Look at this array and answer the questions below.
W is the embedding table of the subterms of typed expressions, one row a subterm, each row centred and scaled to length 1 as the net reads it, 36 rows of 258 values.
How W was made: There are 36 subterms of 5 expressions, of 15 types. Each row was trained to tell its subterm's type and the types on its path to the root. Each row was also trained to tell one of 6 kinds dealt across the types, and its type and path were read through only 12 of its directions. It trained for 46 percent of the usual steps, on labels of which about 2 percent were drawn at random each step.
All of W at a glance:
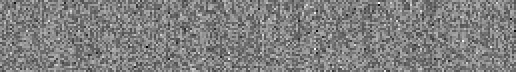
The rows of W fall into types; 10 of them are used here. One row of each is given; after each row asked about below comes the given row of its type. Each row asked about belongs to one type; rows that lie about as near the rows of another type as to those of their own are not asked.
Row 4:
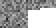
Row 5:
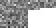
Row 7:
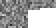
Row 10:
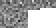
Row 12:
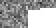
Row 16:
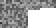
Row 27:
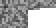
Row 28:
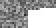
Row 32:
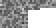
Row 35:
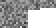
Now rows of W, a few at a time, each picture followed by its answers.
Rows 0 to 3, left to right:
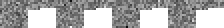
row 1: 32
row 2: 10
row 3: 32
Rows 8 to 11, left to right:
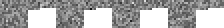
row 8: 27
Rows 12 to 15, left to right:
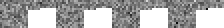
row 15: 7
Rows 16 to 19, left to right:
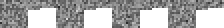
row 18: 16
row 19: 27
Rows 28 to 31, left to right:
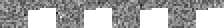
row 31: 10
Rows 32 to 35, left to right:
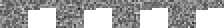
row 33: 28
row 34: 32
